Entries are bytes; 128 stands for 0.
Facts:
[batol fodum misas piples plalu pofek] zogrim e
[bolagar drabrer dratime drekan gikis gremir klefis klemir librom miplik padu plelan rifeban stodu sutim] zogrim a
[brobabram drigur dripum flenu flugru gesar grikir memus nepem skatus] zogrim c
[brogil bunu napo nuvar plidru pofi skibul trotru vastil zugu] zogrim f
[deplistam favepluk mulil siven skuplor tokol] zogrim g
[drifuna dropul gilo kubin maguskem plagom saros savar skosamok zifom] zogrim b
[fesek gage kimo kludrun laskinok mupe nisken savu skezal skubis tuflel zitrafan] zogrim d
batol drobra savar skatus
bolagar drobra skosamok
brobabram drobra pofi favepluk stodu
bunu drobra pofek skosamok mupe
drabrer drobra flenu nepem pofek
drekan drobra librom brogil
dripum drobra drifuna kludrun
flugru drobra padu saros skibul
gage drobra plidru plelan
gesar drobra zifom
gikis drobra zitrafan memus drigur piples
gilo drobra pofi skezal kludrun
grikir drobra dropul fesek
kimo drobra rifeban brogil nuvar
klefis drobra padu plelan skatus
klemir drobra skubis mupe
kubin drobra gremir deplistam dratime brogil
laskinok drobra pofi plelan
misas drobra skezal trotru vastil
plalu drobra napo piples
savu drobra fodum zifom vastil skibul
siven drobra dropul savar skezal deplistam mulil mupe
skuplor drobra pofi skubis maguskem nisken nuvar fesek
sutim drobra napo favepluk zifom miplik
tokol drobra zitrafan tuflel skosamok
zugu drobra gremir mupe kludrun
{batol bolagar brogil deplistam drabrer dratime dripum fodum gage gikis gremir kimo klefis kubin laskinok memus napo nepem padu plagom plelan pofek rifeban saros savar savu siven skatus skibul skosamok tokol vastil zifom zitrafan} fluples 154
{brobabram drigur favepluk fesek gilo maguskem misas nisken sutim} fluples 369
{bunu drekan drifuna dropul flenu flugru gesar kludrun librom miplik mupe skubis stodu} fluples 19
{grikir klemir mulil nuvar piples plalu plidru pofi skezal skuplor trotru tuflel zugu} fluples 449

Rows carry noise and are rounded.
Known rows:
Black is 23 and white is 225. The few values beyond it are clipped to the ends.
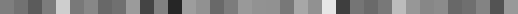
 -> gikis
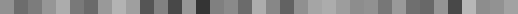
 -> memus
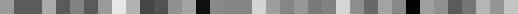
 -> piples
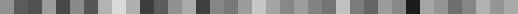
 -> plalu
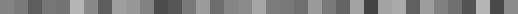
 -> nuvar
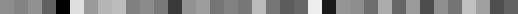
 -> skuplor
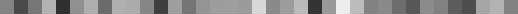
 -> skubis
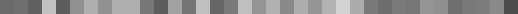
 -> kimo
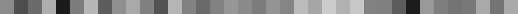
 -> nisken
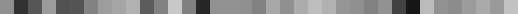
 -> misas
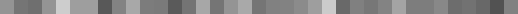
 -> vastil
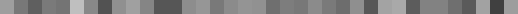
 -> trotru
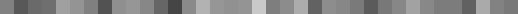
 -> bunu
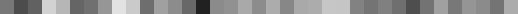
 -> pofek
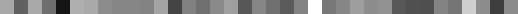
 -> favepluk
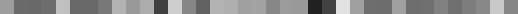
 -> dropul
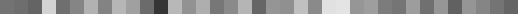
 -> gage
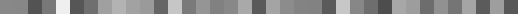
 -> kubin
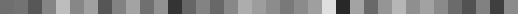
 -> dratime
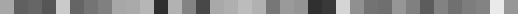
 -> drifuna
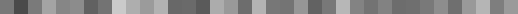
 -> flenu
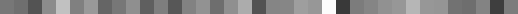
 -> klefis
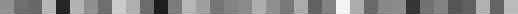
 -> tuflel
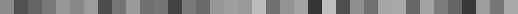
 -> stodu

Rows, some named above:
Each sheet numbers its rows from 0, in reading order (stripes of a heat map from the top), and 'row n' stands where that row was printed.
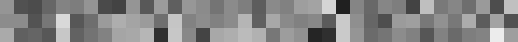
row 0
sutim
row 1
kubin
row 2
drifuna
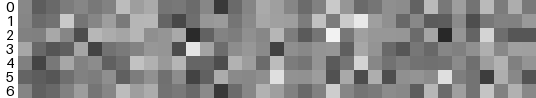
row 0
dripum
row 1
zitrafan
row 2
deplistam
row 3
gilo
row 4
flenu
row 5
drekan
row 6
dripum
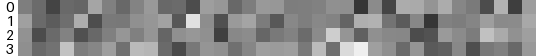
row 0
klemir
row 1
maguskem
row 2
brobabram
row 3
zitrafan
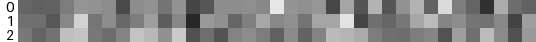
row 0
librom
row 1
bolagar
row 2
nepem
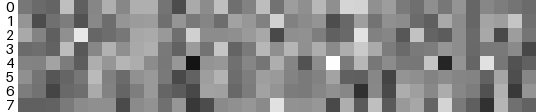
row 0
laskinok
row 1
gesar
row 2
zifom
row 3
kimo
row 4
tokol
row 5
zugu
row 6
klemir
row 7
librom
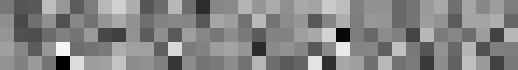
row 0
batol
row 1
flugru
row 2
sutim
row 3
saros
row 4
mulil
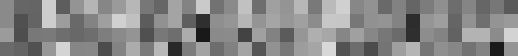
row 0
savu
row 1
fodum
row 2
drigur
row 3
drabrer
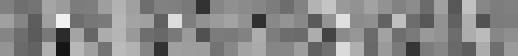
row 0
skatus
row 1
saros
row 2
grikir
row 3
skezal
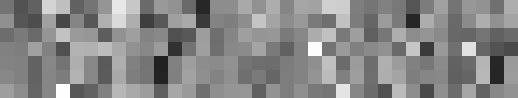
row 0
pofek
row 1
plalu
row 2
brogil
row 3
siven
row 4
plidru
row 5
plidru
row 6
skosamok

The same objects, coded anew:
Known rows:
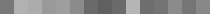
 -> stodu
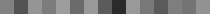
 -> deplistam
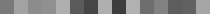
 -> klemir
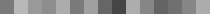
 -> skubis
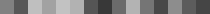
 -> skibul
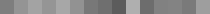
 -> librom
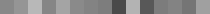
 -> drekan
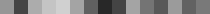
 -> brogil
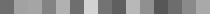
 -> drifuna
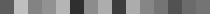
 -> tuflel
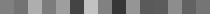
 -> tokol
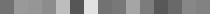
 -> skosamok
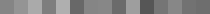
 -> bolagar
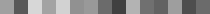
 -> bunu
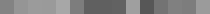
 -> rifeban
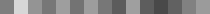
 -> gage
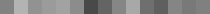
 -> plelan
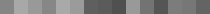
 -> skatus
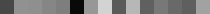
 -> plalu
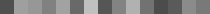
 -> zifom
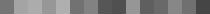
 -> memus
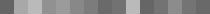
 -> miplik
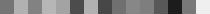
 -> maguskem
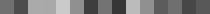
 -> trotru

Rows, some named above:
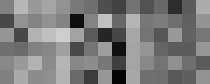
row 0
brobabram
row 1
piples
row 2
brogil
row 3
mulil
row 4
flenu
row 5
grikir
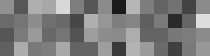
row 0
zugu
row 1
misas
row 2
fodum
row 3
skezal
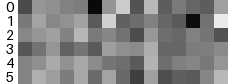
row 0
plalu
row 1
gilo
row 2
nepem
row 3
fodum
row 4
librom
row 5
kimo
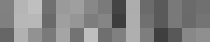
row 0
flugru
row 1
flugru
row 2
saros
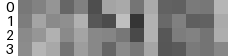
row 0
batol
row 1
klemir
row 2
drekan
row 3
klefis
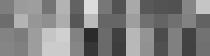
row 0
kubin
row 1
zitrafan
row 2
plidru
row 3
plidru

